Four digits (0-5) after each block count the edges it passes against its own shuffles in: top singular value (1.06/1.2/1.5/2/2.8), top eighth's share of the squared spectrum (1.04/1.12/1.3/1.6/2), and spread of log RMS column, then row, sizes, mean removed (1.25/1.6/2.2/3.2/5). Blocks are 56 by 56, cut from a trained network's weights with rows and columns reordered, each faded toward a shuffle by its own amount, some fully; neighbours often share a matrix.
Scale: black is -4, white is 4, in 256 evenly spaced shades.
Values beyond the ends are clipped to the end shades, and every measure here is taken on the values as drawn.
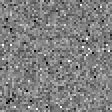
0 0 0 0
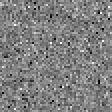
0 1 0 0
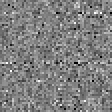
2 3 2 2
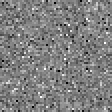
0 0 0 0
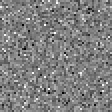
0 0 0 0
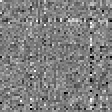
3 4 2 1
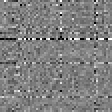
4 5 1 3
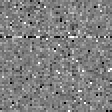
3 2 0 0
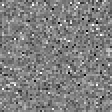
1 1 0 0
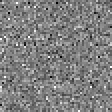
2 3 1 1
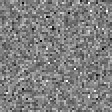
0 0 0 0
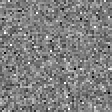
0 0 0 0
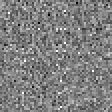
2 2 1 1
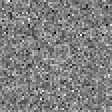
1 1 0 0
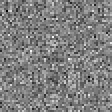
3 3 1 1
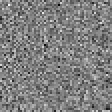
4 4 2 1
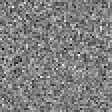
1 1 0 0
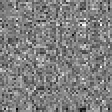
4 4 2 2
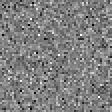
0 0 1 0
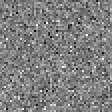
0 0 0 0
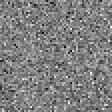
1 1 0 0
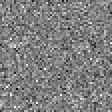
2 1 0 0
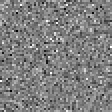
0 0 0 0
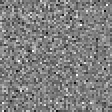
1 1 0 0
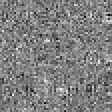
3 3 1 2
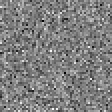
2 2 0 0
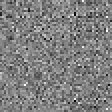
3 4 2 2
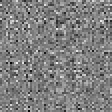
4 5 3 3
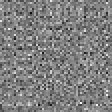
4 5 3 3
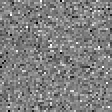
2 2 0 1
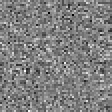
3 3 1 1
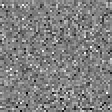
2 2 0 1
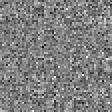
3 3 1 1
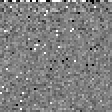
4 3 0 1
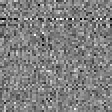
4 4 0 2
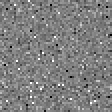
1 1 0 0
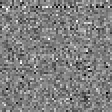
3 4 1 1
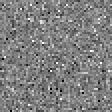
1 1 0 0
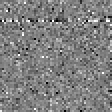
3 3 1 1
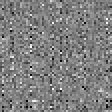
3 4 3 2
